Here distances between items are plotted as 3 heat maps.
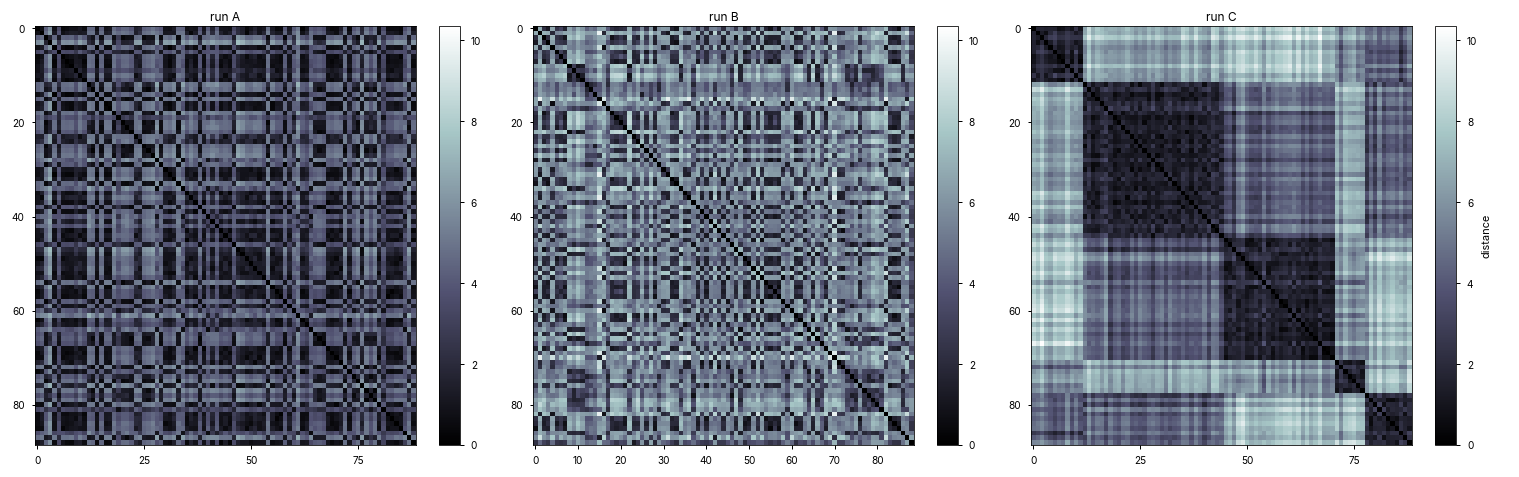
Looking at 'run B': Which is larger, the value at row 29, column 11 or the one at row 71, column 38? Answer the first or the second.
the second
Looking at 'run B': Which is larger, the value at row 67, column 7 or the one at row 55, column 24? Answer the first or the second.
the first
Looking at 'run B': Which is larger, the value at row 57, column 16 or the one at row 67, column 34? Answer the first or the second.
the first
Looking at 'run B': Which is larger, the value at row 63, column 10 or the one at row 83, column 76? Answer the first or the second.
the first
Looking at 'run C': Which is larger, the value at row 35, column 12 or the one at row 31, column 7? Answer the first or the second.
the second
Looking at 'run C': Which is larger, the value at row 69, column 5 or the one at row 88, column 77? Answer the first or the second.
the second
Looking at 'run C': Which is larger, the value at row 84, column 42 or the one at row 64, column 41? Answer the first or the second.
the first
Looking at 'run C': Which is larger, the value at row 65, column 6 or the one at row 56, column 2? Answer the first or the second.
the second
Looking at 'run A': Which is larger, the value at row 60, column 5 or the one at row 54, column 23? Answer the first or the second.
the second
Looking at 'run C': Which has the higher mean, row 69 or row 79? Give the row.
79
